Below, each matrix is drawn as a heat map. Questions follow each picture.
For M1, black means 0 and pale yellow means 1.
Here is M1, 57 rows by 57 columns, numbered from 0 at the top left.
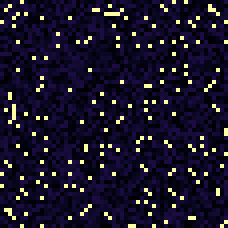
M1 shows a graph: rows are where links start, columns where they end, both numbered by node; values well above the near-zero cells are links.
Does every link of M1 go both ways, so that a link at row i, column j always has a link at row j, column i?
yes
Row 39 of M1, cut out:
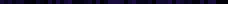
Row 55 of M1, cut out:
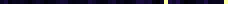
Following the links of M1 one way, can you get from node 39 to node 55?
no
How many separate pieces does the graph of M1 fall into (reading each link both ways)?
5
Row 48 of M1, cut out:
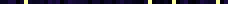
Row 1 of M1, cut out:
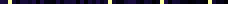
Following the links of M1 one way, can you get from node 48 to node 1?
yes
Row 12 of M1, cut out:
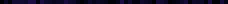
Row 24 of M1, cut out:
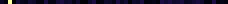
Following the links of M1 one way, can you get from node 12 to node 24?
no
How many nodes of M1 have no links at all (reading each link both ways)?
4
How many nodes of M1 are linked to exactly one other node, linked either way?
6
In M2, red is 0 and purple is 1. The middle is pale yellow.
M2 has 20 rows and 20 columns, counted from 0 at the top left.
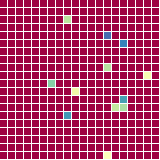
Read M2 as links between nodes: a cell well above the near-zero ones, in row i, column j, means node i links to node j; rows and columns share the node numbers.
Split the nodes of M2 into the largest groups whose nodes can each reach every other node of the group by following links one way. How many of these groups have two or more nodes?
1
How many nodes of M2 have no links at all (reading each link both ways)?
6
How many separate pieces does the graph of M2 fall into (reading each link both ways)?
9
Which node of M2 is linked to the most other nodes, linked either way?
node 13
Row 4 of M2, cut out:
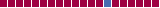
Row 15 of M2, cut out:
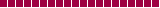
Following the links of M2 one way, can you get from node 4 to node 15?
yes
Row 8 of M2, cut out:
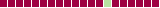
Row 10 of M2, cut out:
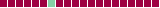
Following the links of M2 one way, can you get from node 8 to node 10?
no
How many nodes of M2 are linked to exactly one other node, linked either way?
9
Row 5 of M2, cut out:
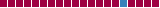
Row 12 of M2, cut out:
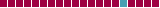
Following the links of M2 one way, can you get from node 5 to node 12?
no
